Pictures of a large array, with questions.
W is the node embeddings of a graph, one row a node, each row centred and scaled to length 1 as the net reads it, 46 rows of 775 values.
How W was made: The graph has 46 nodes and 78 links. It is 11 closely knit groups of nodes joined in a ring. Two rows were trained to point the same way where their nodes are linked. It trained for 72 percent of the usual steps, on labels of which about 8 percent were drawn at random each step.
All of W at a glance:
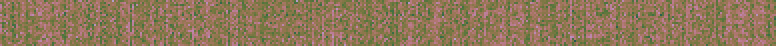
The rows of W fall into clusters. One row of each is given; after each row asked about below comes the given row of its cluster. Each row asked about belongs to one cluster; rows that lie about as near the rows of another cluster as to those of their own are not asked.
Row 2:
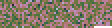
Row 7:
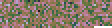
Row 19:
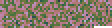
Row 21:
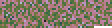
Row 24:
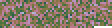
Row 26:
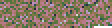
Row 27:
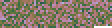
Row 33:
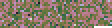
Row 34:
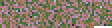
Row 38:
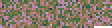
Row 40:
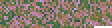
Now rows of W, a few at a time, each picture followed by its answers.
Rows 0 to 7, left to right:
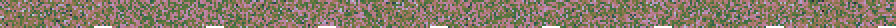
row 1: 21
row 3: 19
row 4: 24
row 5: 33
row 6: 21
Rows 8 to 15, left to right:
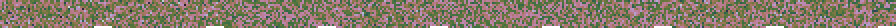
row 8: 2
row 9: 24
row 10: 40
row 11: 19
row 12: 40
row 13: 2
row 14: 26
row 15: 2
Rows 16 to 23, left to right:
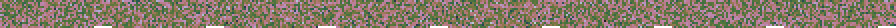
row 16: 38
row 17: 33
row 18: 27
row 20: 7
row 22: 40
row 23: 38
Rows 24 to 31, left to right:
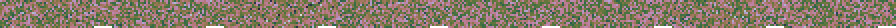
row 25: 34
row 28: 38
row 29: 33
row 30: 7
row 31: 21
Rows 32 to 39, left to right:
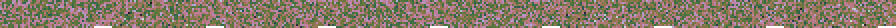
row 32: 2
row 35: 33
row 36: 34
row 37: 34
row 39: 27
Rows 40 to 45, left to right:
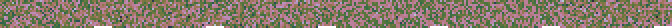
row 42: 27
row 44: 40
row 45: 19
